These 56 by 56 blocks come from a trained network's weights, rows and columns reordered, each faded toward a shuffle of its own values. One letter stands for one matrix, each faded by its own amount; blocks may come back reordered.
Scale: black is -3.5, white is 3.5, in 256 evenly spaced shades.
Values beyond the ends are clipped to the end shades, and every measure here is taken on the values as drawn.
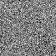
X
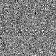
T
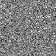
T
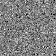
T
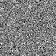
X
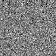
X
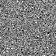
X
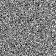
X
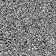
X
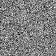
X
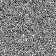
X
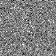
T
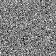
X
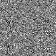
T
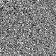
T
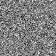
X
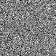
X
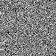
X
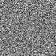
X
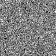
X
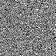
X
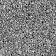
X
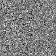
X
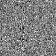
T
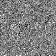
T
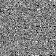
T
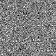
T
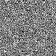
X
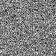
X
